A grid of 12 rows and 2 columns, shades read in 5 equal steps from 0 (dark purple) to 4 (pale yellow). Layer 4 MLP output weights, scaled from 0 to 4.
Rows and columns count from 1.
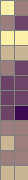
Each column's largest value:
4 4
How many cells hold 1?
7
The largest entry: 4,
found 3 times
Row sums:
6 3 8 6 3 2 2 1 4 5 4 6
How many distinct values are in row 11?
1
